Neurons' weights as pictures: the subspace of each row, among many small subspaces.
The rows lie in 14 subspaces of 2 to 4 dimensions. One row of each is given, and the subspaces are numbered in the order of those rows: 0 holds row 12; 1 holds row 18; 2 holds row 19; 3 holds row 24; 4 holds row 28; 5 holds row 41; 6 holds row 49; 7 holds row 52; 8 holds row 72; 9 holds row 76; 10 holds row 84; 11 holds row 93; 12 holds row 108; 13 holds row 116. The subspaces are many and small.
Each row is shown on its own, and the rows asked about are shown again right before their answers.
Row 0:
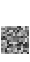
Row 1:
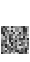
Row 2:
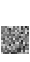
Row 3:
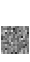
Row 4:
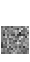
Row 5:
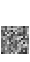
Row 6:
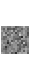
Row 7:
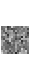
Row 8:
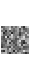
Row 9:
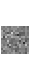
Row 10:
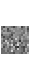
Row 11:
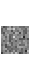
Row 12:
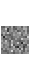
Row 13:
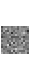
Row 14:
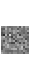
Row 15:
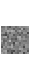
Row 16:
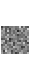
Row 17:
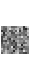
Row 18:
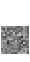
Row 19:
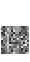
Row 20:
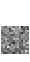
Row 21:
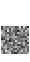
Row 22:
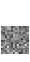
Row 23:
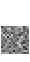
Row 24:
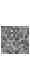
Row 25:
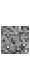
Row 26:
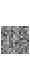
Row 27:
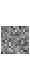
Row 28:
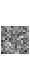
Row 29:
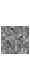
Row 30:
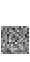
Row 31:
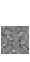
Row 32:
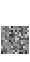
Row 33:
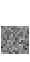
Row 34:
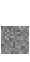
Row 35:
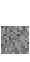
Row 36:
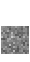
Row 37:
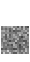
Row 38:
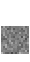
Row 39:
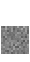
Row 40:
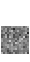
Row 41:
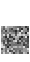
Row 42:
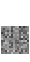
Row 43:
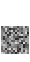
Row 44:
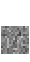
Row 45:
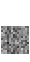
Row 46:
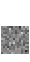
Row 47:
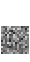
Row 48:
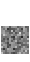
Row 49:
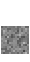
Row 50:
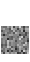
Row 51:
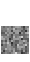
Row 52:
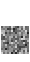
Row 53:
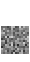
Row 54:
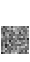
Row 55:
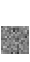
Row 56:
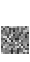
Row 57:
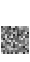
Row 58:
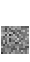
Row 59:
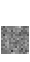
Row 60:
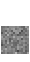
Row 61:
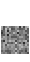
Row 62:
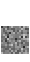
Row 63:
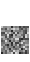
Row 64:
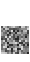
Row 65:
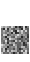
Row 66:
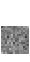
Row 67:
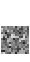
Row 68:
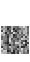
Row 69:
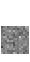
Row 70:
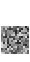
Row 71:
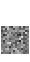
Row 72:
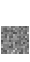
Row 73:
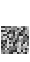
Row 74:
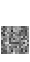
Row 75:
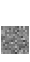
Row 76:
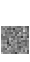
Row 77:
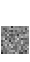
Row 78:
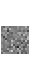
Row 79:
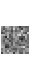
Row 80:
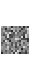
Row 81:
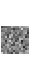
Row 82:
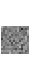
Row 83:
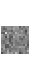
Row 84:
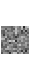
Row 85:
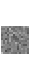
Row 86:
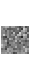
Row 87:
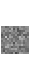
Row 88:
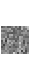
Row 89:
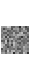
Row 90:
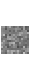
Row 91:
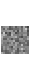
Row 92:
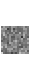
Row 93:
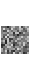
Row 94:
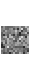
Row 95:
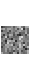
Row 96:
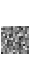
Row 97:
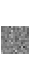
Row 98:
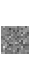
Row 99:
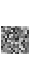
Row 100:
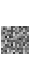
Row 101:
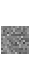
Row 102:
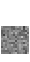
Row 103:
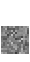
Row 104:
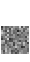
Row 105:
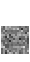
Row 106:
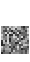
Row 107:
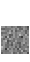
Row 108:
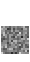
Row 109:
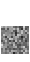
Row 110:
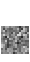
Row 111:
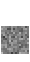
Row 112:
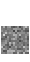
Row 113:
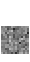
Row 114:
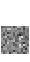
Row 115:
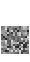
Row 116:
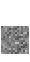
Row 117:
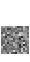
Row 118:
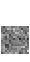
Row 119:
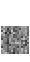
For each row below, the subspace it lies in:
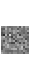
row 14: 8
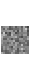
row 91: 6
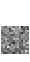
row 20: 13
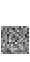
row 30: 7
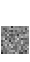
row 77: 4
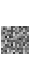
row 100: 11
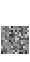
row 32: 4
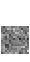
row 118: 5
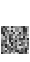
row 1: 9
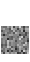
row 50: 4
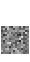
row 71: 4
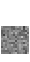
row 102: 7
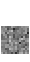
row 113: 7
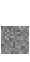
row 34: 10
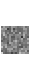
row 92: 12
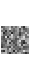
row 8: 6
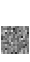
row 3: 7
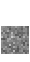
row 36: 6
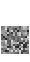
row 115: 0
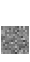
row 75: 7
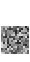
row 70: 5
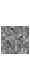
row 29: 4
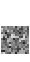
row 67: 6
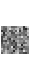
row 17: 6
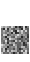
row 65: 10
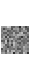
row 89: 11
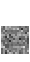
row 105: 5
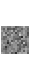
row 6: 1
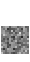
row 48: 12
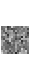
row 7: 4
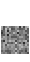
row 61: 7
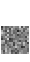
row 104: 10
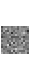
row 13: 6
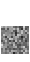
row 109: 10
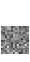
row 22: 11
